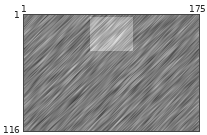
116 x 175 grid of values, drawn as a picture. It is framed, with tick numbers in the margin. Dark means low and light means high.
The ninth with the highest average is the top middle. Streaks slant up to the right. On average the colour sits 50% of the way up the scale. In the top middle lies a patch that is higher than the rest.
